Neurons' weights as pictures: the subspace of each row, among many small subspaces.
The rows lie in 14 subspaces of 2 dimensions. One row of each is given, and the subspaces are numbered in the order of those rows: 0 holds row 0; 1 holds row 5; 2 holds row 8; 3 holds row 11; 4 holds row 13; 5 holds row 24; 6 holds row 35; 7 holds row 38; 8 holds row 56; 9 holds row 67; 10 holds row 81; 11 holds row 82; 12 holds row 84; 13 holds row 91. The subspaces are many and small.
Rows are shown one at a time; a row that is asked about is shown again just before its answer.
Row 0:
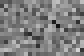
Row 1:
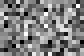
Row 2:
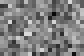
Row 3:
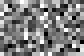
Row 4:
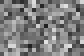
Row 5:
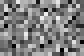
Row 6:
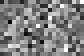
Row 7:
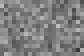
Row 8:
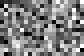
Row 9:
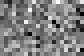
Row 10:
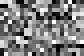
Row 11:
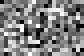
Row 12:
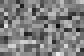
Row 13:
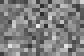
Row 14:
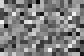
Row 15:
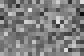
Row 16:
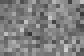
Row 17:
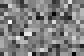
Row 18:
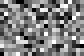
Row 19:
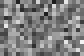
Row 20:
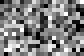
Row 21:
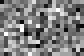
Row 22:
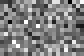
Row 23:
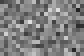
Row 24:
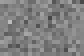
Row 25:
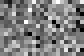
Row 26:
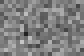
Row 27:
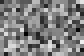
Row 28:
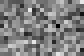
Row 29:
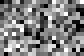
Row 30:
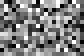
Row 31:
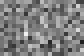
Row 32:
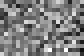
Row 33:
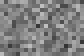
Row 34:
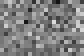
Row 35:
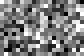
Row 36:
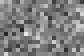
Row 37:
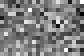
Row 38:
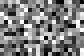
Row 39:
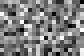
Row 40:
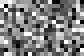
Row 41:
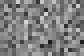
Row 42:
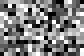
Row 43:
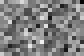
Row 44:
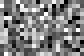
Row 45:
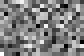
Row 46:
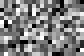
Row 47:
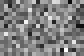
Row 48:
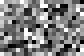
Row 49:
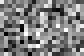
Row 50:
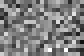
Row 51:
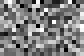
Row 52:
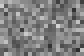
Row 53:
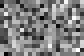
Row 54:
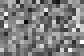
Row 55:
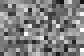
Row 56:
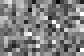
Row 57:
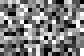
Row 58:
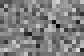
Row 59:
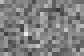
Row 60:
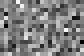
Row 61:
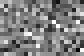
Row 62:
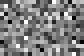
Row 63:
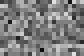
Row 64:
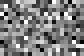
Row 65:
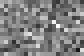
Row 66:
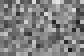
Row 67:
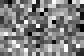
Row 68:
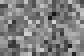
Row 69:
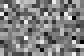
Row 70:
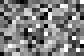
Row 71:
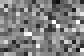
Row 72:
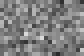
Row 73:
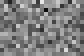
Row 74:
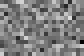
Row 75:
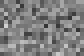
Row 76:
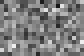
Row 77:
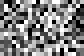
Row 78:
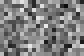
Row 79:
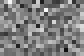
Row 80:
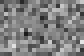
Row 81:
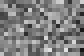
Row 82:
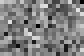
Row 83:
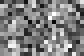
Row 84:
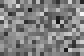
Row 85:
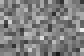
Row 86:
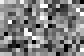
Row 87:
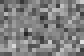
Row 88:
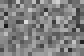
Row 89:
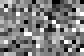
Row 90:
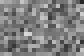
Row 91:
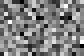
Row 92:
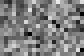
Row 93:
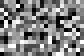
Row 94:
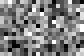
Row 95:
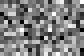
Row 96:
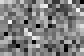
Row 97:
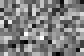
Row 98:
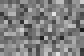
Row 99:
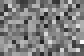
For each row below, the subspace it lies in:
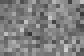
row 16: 1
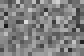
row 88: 8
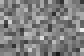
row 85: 7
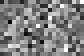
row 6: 5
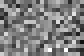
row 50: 10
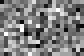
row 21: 3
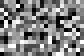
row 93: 12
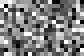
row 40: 2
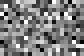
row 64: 5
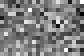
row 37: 12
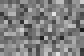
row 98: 7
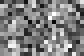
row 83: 13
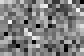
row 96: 11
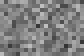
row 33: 4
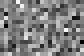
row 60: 8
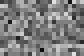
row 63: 4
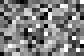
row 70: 5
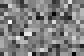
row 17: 13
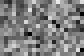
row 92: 8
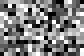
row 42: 10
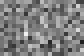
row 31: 6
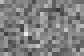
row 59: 3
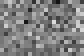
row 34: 8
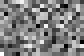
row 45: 4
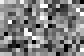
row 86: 11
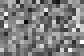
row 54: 8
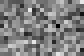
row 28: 12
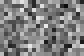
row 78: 13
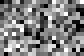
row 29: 6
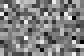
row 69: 5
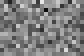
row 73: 9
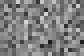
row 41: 6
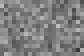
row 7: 2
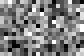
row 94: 9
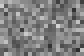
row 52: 2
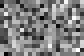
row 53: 2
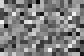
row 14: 7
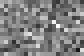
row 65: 0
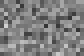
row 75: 12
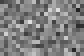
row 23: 3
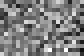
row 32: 10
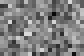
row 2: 13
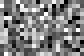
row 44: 2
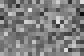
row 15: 12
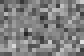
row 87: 1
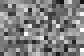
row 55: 10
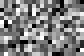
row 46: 10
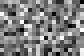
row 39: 7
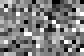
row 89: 0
